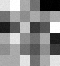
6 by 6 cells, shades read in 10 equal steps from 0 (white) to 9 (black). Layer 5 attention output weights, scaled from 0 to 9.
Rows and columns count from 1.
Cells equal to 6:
3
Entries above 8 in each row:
2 0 0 0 0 0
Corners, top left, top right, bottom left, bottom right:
1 9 3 1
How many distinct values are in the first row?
5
